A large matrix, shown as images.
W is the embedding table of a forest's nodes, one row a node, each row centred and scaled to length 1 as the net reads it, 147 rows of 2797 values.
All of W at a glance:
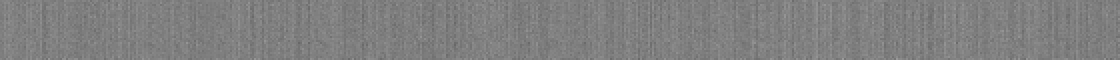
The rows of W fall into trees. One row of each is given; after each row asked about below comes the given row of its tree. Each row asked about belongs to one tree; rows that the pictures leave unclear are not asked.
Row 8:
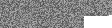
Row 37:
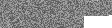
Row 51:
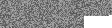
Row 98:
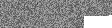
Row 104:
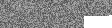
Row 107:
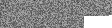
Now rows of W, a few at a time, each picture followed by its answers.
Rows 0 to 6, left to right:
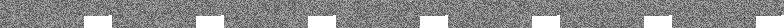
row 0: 51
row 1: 51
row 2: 37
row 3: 98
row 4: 8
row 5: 107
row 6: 107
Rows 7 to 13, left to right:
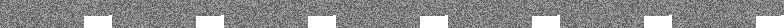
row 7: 37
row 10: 8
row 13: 37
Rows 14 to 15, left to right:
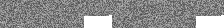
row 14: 8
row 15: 98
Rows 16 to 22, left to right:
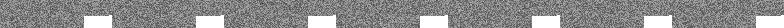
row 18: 8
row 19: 51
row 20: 51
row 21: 37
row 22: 37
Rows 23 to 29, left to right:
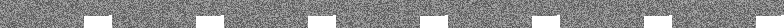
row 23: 8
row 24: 37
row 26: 107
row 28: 98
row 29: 107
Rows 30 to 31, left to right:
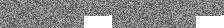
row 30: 8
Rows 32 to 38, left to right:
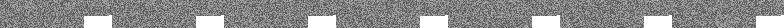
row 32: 104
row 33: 107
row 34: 107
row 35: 37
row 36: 107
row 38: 51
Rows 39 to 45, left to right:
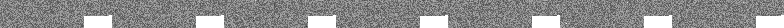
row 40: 37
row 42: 107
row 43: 37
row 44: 37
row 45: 8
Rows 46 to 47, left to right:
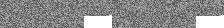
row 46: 8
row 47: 104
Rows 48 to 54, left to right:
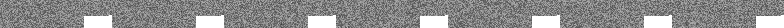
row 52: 8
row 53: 37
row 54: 107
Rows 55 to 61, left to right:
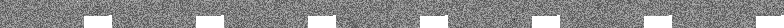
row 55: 104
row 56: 37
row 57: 37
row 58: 37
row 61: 8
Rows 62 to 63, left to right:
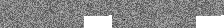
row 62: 37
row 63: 51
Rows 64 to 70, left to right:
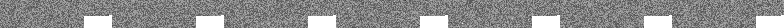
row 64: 8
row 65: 107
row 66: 51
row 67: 37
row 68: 98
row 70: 51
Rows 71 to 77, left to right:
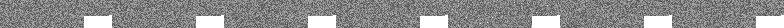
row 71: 8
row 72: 8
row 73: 37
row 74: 8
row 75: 98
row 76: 8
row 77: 8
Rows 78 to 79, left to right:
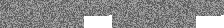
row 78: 104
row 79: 8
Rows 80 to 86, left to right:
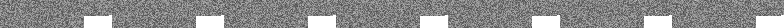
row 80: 8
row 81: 107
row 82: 8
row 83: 107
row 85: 98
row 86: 8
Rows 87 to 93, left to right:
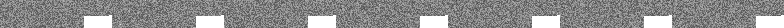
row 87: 107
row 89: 37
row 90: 8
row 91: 8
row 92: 8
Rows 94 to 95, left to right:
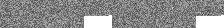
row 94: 51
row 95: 104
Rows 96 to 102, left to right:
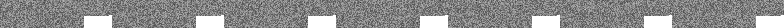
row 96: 107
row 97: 107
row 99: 98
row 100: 107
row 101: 104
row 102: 37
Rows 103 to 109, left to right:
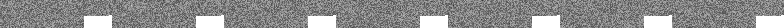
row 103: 51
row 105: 37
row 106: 37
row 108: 37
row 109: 37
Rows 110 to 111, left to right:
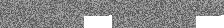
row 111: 104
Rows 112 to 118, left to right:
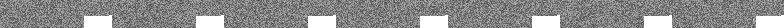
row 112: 37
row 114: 8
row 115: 104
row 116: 8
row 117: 98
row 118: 37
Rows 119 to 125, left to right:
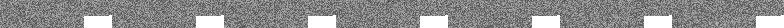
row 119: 37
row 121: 37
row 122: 37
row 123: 107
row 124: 51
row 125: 51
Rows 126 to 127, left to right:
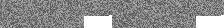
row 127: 8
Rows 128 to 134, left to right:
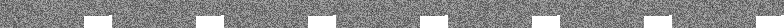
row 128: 107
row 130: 107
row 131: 107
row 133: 8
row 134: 37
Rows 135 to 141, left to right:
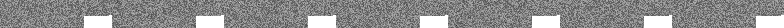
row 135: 98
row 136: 51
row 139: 8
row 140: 8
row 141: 8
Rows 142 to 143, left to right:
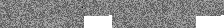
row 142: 51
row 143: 37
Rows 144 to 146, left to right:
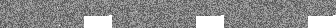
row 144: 104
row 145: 107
